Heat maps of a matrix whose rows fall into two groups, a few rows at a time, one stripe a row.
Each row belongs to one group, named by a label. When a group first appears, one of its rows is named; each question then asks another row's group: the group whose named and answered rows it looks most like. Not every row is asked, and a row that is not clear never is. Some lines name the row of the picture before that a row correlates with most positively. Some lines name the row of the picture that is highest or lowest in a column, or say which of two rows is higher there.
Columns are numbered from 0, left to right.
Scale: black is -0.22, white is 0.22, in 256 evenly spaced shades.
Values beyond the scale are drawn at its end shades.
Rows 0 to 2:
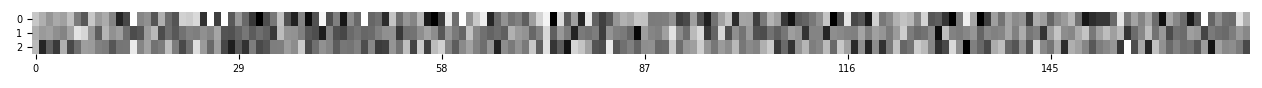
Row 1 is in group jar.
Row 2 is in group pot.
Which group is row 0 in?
pot
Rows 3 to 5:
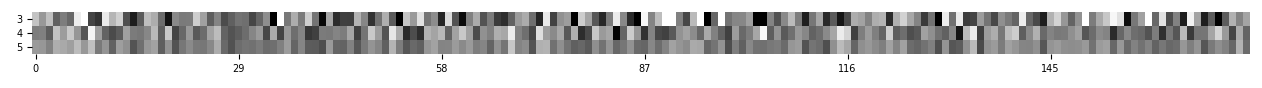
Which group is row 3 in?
jar
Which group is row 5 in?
jar
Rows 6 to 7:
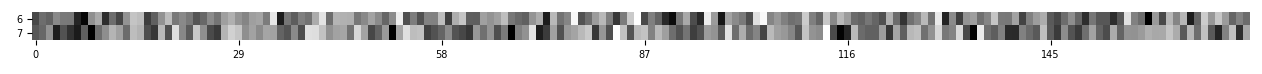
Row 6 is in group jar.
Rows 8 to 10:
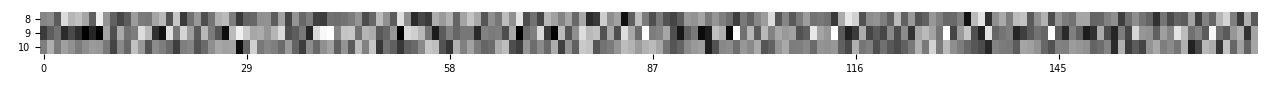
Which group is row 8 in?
jar
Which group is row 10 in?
pot
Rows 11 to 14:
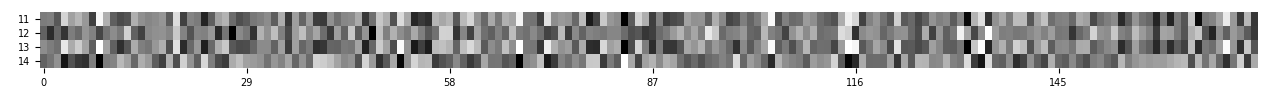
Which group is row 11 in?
jar
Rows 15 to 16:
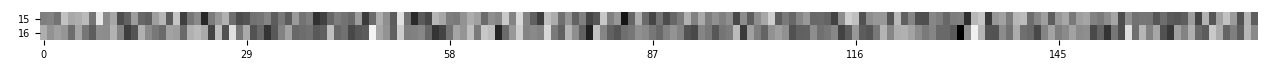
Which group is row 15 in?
jar
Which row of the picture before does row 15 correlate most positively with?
13
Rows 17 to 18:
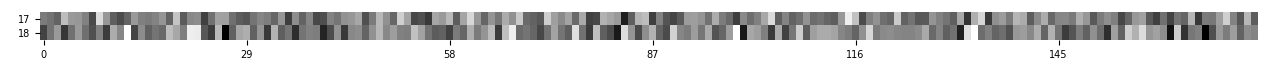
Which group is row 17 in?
jar
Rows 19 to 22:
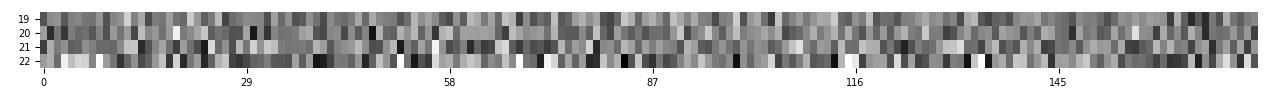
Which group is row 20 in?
pot
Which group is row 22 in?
jar
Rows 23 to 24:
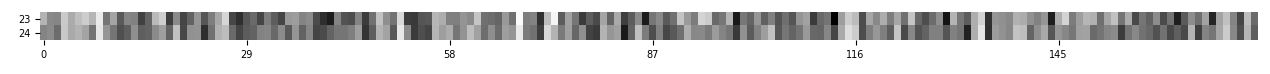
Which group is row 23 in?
jar
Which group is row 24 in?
jar
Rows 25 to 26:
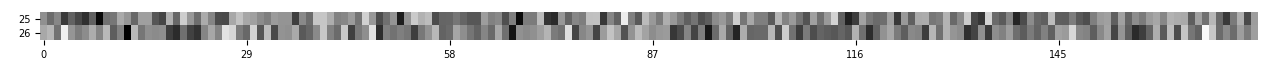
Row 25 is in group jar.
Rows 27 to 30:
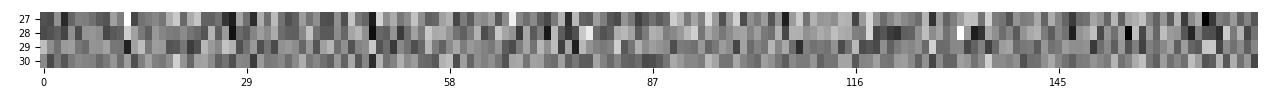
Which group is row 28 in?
pot
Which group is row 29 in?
pot
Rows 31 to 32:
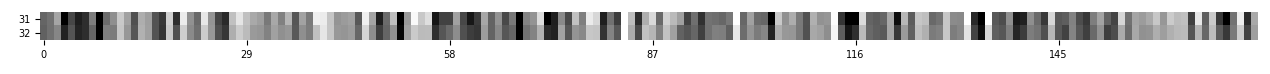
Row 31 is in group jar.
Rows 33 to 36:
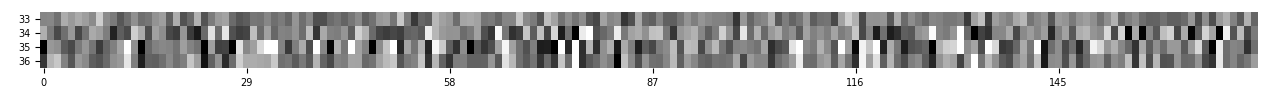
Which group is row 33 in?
jar
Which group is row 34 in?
pot
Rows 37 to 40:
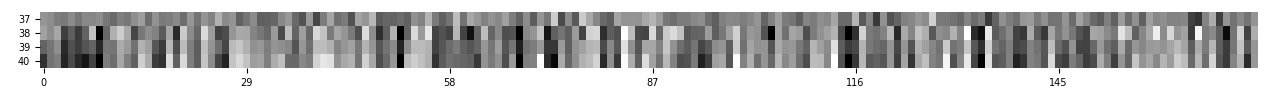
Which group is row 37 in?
pot
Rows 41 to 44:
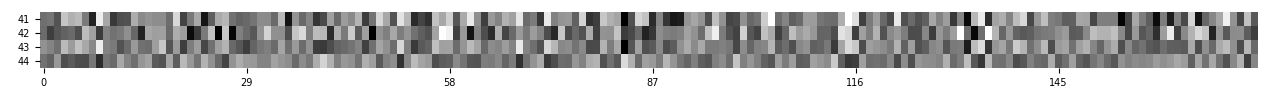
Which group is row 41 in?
jar
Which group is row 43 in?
jar
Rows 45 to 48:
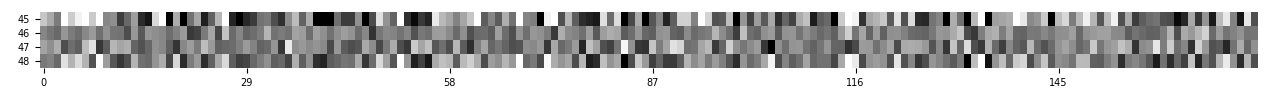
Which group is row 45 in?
jar
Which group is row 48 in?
jar
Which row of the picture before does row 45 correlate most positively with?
43
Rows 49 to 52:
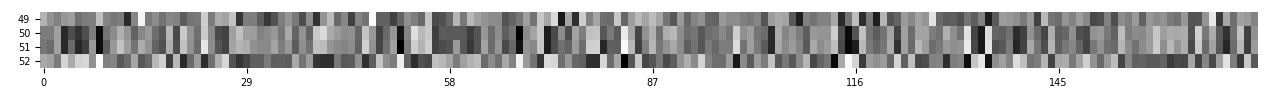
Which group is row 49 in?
pot
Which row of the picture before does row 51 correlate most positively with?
47
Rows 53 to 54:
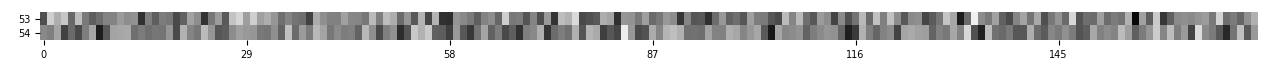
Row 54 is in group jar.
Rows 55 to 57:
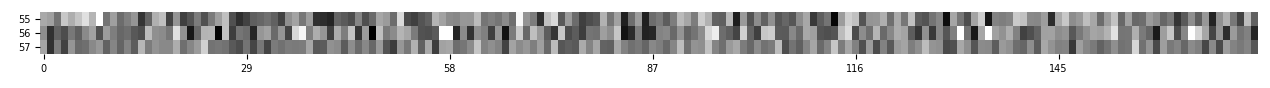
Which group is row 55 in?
jar
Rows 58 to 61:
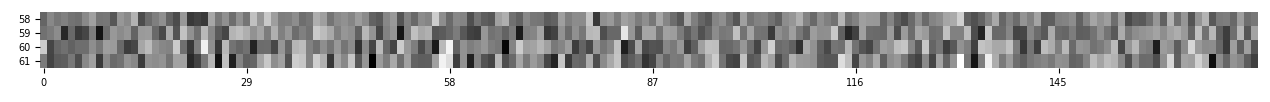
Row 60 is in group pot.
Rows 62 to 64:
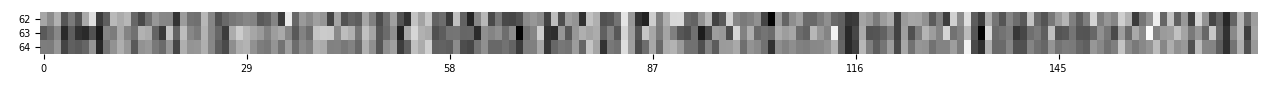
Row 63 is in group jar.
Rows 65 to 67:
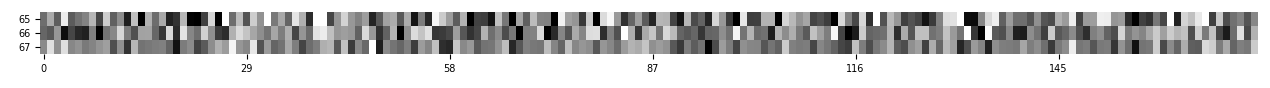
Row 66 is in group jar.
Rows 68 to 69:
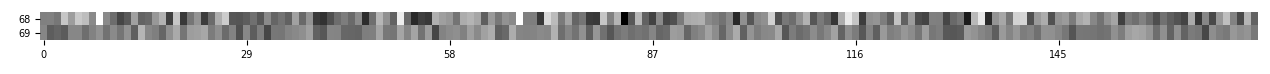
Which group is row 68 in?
jar
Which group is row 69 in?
pot
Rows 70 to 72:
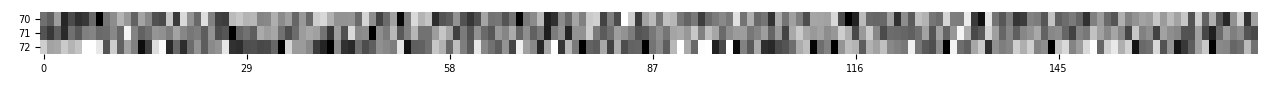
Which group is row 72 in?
jar
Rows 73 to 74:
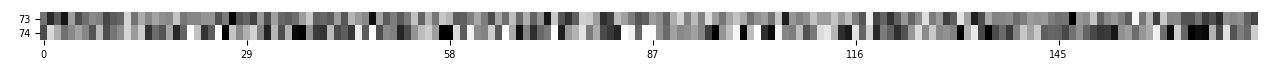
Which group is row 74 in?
pot
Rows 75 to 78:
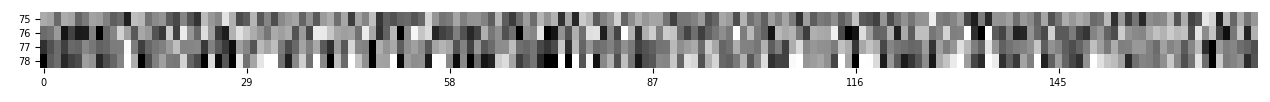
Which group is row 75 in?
pot
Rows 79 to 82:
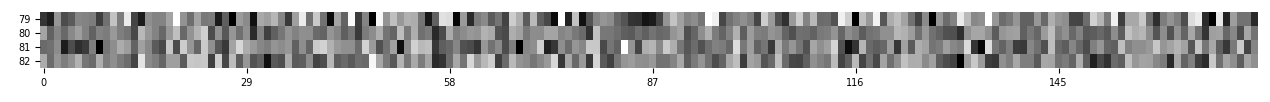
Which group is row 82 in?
pot
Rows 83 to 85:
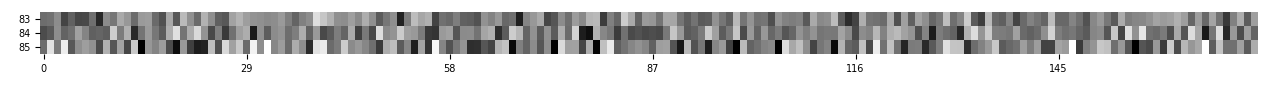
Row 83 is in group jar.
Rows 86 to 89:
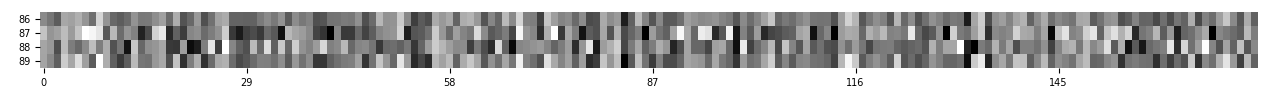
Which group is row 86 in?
jar
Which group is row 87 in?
jar
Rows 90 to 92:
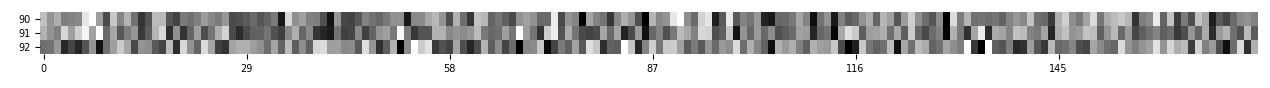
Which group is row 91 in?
jar
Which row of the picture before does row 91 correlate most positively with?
87
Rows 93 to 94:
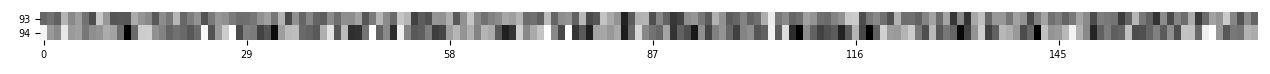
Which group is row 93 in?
jar
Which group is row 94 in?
pot
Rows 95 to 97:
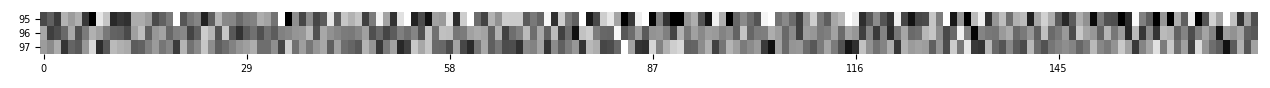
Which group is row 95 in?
jar
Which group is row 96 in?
pot
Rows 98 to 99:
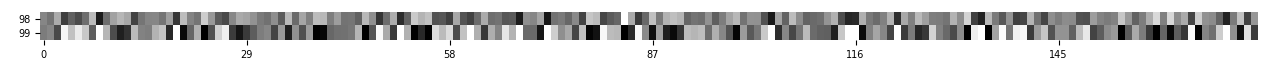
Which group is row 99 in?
jar
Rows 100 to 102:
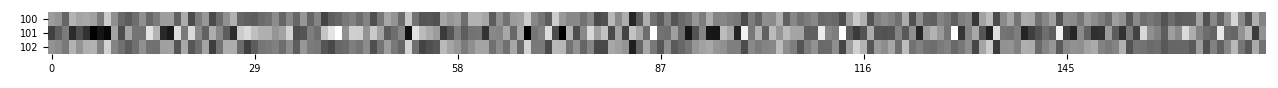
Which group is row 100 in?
jar
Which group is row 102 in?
jar
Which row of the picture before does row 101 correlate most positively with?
98
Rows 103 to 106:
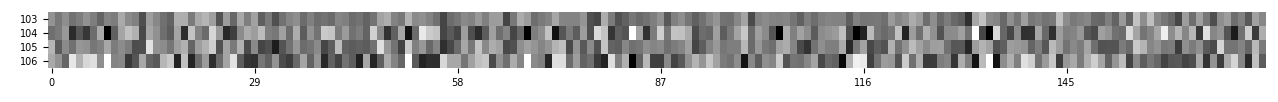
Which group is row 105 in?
pot
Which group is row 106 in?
jar
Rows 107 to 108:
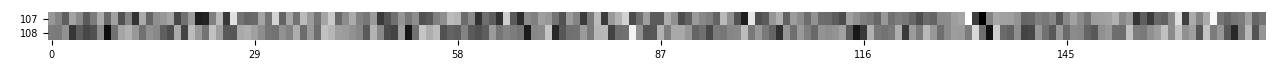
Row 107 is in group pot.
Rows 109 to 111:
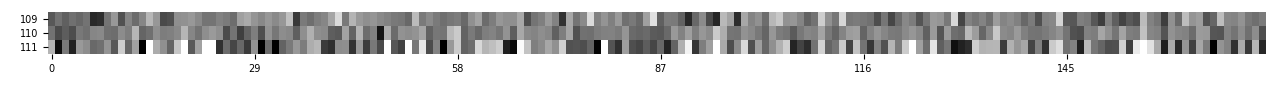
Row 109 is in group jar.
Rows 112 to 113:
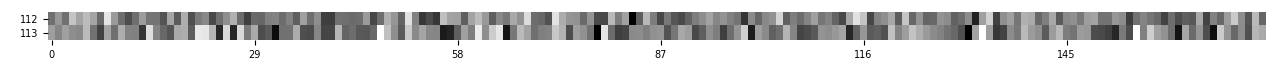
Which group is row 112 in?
jar
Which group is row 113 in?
pot
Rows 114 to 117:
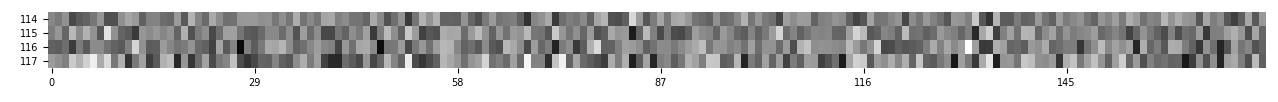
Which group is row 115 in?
jar
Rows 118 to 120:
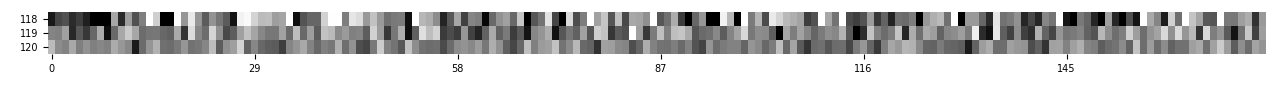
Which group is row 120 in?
pot
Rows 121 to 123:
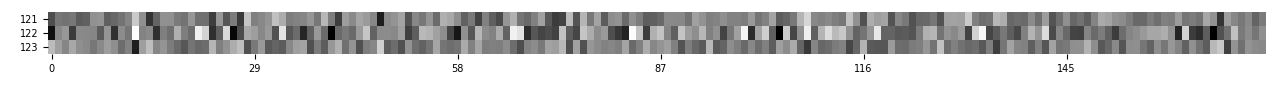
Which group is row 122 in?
pot
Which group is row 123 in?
pot
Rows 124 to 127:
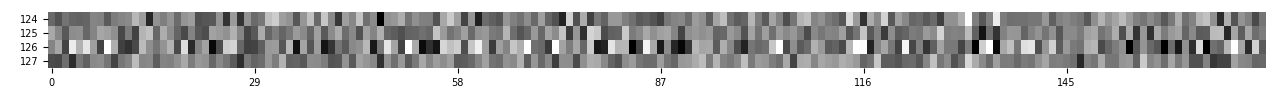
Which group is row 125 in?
pot
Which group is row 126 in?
jar
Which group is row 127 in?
pot
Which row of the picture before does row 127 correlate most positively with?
122
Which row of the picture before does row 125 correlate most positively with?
123
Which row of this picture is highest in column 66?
126
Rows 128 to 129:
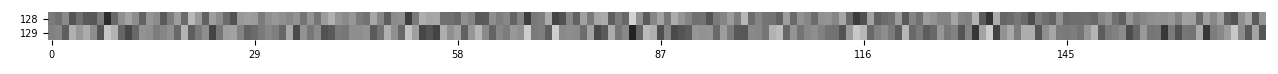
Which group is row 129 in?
jar
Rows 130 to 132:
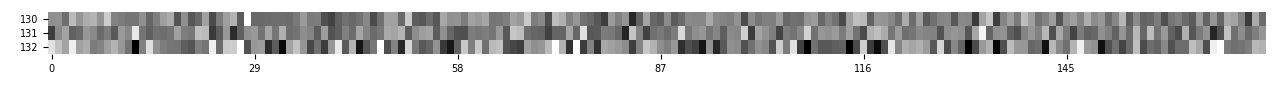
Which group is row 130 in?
jar
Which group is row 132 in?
pot
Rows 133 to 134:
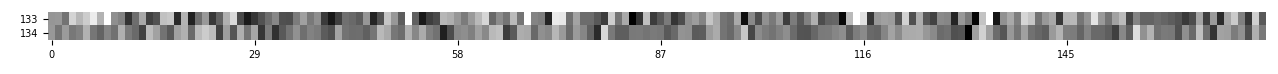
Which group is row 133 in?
jar
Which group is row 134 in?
pot
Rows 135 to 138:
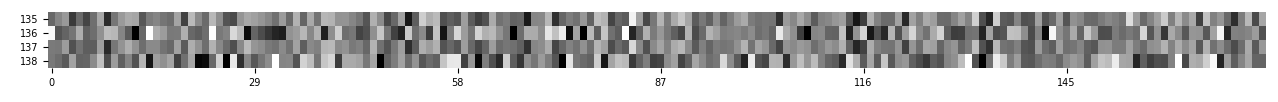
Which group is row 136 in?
pot
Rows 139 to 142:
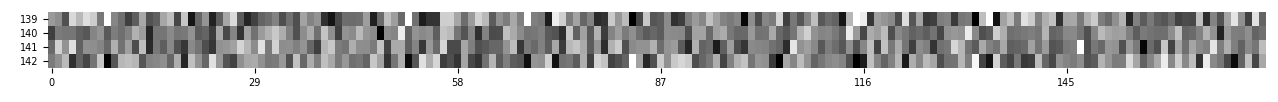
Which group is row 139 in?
jar
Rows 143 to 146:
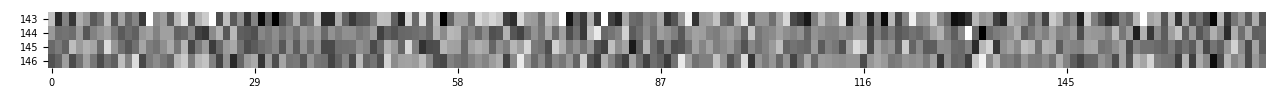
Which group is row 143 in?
pot
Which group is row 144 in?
pot
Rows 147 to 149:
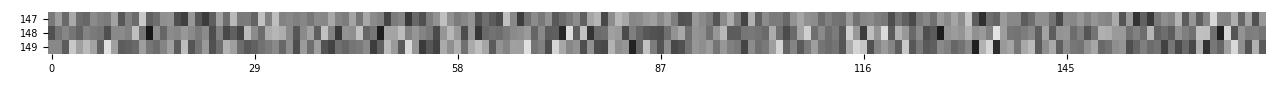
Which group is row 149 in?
jar
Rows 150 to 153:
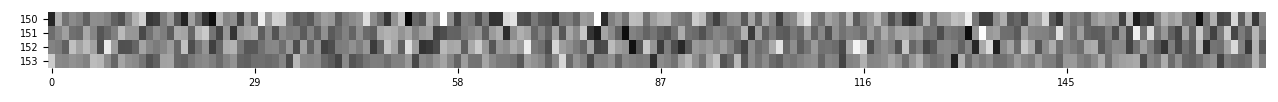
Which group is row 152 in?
jar
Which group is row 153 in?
jar
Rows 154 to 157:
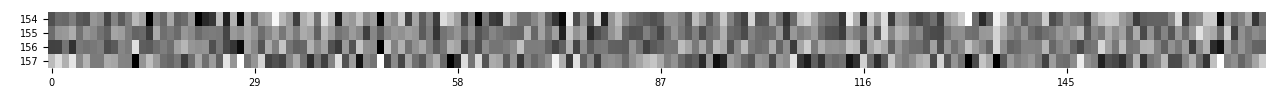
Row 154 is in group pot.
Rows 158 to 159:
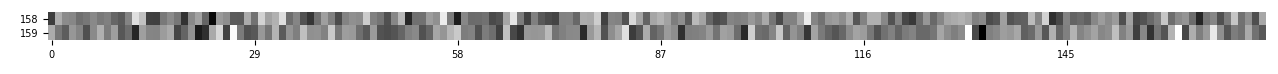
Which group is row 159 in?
pot
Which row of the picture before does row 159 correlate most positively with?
154
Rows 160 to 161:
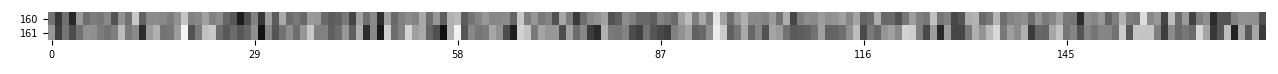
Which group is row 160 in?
pot
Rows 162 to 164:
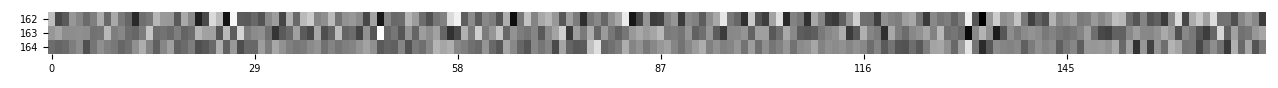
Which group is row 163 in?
pot
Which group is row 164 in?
pot
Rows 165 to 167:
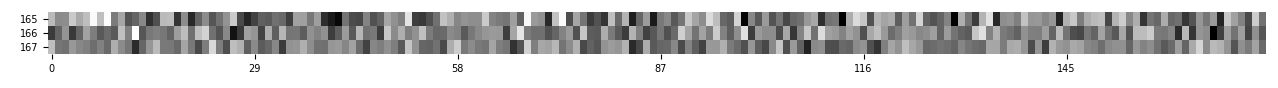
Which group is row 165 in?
jar
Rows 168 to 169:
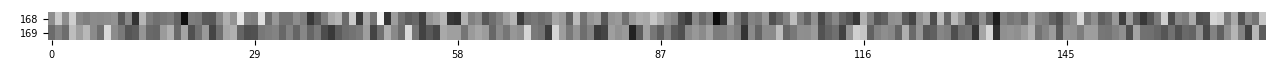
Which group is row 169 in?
jar
